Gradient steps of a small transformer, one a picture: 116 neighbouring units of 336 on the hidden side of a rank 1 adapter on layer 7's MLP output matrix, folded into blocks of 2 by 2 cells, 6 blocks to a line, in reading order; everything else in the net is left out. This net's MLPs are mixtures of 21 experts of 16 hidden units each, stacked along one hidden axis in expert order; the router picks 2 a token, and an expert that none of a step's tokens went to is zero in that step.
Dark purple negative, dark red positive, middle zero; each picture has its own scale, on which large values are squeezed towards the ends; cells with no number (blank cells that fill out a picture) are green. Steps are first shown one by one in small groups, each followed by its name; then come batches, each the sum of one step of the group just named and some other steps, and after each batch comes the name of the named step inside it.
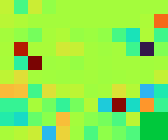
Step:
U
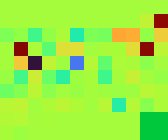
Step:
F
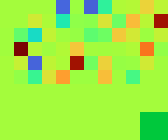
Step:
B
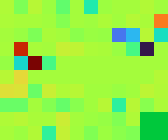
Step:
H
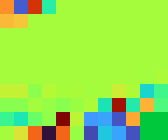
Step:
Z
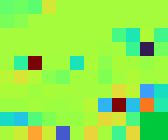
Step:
Z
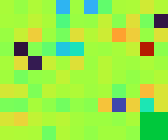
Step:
B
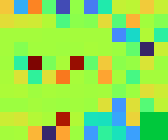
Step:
Z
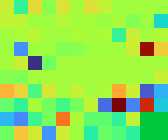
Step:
Z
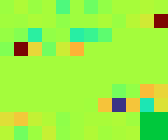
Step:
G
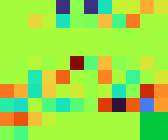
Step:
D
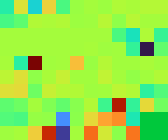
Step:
D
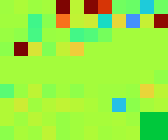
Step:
G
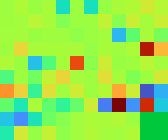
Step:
D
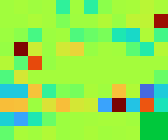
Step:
G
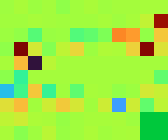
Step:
G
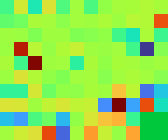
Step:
G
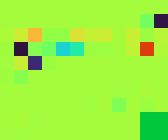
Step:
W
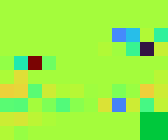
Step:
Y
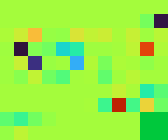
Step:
W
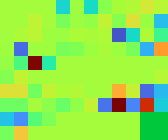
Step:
Y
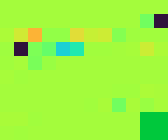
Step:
W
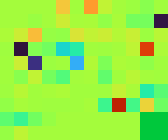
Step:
W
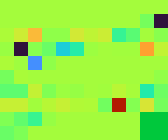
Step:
W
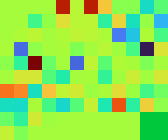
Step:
Y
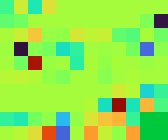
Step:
W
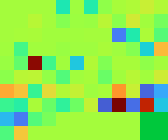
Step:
Y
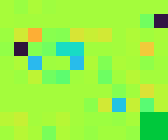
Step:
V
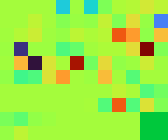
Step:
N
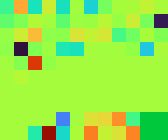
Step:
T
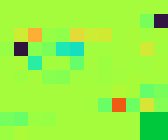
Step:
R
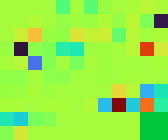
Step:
R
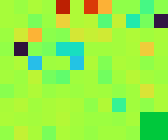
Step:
V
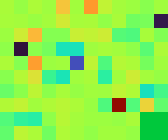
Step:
V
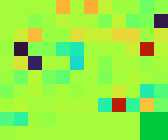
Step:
R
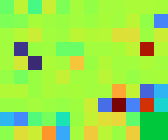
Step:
N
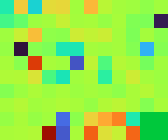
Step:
V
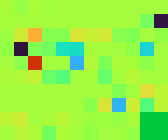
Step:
V
